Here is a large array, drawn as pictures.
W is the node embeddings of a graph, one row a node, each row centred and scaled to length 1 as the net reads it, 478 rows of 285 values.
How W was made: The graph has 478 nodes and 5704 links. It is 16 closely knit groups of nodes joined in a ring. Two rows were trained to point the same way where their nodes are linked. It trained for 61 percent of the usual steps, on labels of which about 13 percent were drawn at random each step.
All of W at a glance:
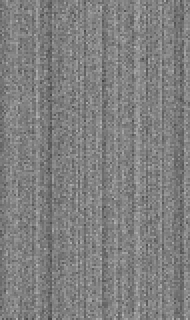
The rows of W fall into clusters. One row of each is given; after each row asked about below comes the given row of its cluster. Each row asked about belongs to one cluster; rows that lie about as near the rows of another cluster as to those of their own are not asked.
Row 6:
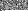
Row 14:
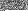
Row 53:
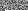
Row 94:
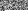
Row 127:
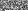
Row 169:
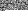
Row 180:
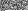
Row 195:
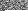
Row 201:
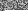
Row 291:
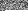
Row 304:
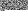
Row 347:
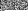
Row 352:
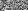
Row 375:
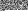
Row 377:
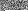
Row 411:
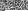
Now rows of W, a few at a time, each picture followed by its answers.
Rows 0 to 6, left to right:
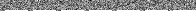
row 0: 169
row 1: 352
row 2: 411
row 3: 127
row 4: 375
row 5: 377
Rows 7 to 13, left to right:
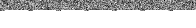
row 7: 352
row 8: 201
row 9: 14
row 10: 347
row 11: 375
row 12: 169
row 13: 14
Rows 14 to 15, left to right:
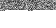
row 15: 195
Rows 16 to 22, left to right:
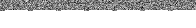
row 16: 195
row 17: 195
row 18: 53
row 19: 53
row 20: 169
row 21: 94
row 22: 347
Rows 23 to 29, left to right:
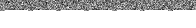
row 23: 347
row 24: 377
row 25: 375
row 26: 347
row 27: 14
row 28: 304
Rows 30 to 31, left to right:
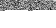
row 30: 377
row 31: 195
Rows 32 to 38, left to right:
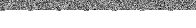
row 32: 94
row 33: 201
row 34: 94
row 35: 195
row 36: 347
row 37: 14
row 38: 169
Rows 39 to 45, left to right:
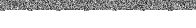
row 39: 127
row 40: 352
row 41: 347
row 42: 6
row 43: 304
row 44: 375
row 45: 6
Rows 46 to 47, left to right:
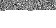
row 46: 180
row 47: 347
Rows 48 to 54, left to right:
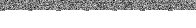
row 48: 53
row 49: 180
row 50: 291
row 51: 169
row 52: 169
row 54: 195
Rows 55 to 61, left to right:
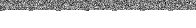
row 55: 6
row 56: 377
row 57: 291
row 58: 411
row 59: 53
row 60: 6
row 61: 169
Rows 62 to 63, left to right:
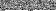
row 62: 180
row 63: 53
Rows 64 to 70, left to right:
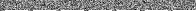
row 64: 6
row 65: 127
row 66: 14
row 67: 195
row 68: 304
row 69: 352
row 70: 347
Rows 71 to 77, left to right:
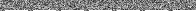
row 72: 291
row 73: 377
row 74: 14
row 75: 352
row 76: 291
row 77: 201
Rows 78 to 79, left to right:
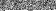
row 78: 377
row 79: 411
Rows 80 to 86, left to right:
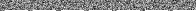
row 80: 195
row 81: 352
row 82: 291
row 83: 347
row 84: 6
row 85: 53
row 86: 14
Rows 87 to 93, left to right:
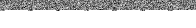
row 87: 94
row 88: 94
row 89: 201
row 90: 304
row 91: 94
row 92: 169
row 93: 411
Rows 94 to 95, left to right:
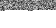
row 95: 411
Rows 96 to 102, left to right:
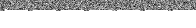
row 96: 304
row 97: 352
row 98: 195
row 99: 291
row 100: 377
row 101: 180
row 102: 375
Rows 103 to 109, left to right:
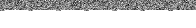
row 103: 14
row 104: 304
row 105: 14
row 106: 14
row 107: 14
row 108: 304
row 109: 352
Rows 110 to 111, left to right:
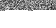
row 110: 14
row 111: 127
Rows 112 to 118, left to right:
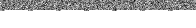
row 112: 304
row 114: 375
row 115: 53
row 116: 94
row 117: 411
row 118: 53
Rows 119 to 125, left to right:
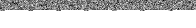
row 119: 201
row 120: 377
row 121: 180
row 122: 352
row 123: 375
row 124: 347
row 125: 14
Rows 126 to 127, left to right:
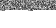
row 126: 411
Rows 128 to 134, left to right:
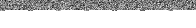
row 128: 127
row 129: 291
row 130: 14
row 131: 169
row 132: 291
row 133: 291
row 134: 14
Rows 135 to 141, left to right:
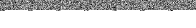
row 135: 53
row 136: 352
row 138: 375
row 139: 94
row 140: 347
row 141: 127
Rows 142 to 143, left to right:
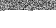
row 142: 347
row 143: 377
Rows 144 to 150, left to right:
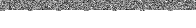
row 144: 352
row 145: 201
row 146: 169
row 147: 347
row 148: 304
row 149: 352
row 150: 14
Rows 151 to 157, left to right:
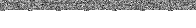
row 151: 201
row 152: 352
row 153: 53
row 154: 53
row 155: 127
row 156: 169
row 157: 291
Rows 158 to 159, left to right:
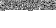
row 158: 127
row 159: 195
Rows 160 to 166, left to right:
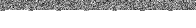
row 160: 180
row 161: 377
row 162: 377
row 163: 347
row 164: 94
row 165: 195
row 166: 201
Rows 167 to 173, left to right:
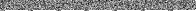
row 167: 180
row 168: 127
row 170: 94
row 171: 127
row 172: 375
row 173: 411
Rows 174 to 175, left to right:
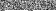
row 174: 201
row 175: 127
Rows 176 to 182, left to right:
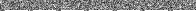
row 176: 201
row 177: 53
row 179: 375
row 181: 304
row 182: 195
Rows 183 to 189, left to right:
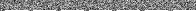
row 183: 6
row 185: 94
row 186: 53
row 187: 195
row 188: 195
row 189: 169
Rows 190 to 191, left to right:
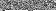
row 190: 127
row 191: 291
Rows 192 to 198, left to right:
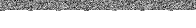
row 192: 291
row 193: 201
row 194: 6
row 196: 375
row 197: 94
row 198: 14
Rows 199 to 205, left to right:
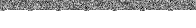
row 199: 347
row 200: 6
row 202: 377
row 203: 201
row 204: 53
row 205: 127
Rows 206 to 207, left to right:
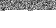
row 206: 377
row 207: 14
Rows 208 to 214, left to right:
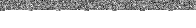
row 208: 53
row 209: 304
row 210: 304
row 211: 180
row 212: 201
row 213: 53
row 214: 180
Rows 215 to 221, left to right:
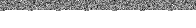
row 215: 377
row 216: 375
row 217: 14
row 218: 180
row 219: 377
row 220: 195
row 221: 375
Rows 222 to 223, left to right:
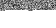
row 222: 180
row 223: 201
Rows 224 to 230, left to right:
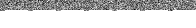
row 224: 291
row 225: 377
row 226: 6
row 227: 195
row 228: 14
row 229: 53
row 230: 347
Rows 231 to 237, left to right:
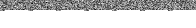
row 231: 375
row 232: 169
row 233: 6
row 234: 127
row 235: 14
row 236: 291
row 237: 6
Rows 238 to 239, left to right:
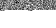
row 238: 352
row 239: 411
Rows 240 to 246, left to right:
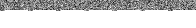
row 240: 201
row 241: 53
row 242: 195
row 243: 14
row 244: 377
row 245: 14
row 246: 195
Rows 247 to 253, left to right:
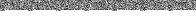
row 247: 201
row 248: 352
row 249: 347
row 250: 201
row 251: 180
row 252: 377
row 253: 201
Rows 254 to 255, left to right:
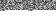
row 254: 375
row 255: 375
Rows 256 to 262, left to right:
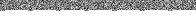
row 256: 53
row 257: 94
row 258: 347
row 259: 201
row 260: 291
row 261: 195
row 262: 352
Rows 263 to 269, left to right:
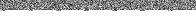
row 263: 347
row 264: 304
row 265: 180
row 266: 94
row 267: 377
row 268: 127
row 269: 347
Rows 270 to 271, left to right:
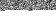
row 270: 377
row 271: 94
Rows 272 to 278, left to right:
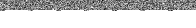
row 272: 411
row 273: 347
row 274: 377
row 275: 14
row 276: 291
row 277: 169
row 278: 291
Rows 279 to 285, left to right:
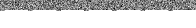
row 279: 411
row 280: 411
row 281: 377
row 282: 352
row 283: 195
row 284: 377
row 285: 201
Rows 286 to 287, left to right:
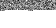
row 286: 6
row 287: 14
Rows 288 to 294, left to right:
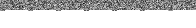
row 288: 169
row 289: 377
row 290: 291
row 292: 291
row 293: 195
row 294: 94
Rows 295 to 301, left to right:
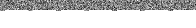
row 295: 169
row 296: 201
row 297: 53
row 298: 127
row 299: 53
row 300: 6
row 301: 169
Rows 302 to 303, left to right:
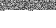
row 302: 304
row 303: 169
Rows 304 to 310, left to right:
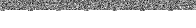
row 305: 53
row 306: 375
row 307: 14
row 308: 94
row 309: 195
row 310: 180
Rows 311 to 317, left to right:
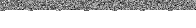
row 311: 377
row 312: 127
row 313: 304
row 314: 291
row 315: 169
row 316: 375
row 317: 195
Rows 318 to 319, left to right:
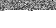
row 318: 201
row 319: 127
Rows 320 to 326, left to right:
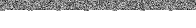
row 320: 127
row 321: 347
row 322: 201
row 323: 411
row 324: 14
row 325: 180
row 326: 347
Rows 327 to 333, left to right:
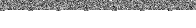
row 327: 352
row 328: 377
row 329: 94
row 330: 195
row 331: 53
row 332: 352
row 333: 352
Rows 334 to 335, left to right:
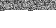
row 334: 6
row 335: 291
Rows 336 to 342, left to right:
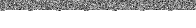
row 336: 180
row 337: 201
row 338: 127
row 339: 6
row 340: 14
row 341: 304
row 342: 347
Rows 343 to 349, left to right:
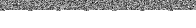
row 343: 127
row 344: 304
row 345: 94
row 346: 169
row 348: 94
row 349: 180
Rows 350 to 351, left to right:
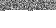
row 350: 127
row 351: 53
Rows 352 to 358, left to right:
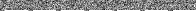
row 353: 377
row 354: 411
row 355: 169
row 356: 411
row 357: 352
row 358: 53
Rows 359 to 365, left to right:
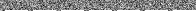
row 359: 127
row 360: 53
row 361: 180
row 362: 291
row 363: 291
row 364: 411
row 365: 352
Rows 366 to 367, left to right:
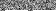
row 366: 377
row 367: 201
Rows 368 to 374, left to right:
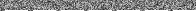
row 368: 94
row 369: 291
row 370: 201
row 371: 201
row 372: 304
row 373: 14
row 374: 14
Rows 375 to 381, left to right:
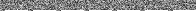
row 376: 127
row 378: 180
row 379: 127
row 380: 94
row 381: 53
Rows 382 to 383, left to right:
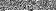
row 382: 377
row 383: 411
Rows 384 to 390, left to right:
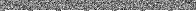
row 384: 127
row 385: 169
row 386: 53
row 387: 169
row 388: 6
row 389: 169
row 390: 375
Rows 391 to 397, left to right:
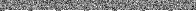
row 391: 352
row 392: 94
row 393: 53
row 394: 6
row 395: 169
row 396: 127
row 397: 375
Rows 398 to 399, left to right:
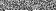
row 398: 127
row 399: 94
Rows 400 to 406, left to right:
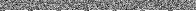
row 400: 291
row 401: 53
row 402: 169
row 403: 180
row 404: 304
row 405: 14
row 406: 195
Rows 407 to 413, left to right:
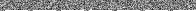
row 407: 169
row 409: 180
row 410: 347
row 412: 169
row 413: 53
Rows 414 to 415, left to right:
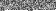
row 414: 94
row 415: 375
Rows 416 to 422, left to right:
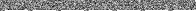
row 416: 352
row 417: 347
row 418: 127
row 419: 375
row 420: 127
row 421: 180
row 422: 411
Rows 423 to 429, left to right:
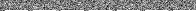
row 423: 291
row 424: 6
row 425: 347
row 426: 195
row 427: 375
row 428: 169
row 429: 377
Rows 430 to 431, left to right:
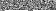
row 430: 304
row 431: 127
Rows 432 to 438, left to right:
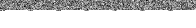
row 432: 291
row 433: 14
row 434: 377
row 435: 127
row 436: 375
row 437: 94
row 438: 201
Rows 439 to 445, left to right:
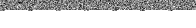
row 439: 375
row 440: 94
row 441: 375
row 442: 347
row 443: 377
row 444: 53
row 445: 347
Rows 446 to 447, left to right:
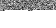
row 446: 304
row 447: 195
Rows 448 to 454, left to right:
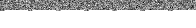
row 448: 53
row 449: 352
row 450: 304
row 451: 304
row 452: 201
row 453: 14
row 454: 411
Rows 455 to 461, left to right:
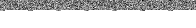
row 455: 127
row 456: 377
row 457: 14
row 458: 411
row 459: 180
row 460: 127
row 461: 377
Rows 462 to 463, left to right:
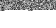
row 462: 94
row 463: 375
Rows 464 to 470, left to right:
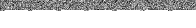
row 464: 6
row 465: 195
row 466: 169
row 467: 375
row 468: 14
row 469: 347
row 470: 347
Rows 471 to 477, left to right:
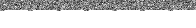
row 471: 180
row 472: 352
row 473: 94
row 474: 375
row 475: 14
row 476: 304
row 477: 14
